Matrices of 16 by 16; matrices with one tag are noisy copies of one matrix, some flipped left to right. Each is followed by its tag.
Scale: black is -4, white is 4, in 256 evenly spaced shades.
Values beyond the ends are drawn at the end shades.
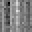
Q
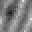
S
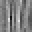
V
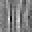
V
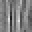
V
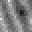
S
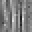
V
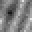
S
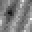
S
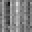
Q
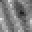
S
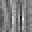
V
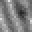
S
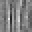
V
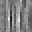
V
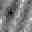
S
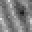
S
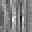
V
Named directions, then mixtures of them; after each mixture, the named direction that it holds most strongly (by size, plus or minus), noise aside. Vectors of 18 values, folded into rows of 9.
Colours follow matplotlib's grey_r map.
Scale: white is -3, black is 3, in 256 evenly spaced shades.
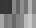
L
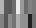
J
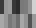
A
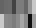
A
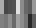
J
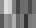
L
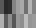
L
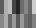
A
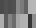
J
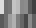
A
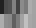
L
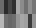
J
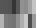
A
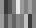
J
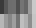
A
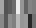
J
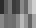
A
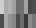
L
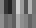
J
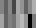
J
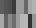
J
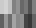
L
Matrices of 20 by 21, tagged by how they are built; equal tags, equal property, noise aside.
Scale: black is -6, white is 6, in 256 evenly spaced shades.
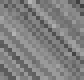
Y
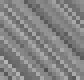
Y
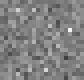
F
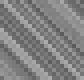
Y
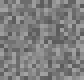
F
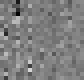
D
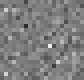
F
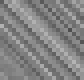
Y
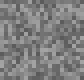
F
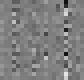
D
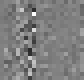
D
